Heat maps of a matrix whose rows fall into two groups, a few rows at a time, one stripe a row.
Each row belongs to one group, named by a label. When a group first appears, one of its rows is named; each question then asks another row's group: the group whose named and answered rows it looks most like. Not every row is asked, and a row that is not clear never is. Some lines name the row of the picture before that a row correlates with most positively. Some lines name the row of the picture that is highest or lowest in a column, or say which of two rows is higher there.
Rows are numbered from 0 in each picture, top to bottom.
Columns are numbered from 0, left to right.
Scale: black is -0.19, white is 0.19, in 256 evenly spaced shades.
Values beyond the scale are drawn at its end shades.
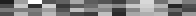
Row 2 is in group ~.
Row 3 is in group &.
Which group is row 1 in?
&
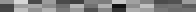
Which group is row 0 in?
&
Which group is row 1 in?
~
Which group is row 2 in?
~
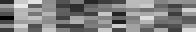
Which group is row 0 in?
~
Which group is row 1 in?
&
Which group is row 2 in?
&
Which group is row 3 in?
&
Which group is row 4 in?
~
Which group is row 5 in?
~
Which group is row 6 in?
&
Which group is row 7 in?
&
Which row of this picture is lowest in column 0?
4
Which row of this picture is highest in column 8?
6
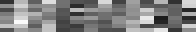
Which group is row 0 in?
&
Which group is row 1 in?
&
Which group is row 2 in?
~
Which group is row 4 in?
~
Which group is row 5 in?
~
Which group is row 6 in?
&
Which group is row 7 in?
&
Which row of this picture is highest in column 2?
3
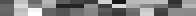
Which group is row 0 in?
&
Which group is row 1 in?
&
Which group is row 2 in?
~
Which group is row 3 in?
~
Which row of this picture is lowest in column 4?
1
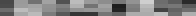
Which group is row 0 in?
~
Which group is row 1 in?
~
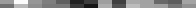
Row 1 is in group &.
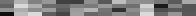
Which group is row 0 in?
&
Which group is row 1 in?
~
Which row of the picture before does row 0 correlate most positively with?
0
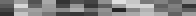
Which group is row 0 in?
&
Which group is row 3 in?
&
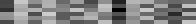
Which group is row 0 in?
~
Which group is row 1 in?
&
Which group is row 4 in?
~
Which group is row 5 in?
&
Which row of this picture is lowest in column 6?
0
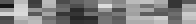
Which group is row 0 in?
&
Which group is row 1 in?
&
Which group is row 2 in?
&
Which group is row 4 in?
&
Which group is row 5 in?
&
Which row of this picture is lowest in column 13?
0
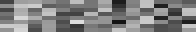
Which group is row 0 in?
~
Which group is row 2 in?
&
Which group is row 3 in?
&
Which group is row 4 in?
~
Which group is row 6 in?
&
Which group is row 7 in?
&
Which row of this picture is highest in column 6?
3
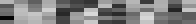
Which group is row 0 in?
&
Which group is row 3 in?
~
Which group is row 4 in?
~
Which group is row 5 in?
~
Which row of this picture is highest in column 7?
1
